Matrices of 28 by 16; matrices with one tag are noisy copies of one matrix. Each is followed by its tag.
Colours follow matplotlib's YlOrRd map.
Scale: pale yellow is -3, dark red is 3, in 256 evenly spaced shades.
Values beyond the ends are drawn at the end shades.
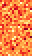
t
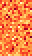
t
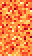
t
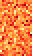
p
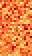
t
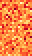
t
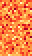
t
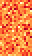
t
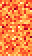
t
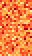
t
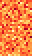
t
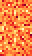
p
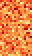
t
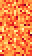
p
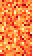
p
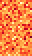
t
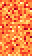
t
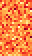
t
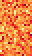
p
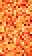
p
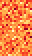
t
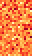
t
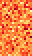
t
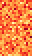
t
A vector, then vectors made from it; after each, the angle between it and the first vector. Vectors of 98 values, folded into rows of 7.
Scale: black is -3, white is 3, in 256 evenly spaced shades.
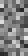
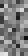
nearly opposite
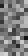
nearly opposite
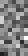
nearly parallel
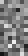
partly aligned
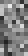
orthogonal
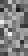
partly aligned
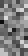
nearly opposite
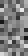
nearly opposite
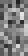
orthogonal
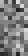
partly aligned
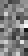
partly opposed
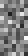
partly aligned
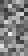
partly aligned
